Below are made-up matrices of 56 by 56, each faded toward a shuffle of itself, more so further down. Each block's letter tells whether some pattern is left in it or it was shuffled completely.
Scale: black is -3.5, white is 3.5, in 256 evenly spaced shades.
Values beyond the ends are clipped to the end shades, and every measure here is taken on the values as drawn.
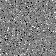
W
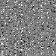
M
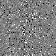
M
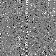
M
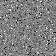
W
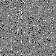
M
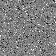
W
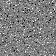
W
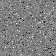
W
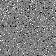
W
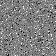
W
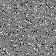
W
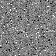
W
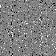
M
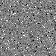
W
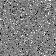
W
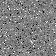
W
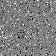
W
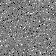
W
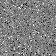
W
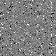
M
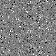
M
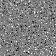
M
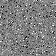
W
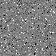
W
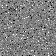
W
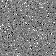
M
